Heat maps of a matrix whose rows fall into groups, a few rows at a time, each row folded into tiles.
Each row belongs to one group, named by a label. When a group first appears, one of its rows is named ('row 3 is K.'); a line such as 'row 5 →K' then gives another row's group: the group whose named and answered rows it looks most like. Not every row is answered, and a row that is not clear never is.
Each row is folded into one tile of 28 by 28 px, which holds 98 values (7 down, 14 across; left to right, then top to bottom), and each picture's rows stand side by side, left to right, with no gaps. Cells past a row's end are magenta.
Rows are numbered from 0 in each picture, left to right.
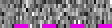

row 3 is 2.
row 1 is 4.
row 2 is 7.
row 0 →2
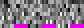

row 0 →7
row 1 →7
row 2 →4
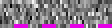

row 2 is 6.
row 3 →4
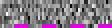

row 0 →4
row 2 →2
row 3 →6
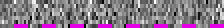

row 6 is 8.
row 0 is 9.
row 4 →2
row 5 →9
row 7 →2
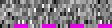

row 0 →7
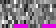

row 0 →9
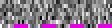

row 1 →8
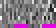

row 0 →6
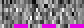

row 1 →7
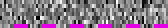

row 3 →6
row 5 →2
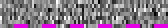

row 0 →6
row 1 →6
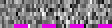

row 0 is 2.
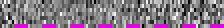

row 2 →4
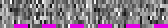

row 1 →9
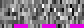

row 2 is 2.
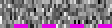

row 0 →6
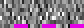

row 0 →6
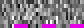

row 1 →7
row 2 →6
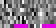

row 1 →8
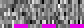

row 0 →4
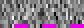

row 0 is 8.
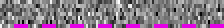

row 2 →6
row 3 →4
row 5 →2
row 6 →2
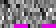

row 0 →7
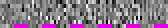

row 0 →4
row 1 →6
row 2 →7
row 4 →6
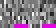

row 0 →6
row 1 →4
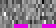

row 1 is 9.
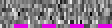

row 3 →8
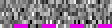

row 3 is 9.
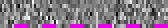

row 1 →6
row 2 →6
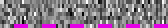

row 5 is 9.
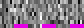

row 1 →8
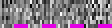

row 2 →4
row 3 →9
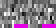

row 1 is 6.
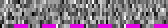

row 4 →8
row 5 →8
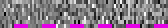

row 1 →6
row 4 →9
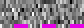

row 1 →4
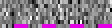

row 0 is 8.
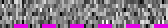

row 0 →9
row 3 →7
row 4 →4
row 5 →6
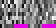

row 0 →9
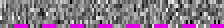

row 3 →9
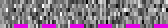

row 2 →4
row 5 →2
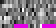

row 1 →8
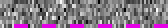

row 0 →4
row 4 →4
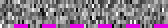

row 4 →7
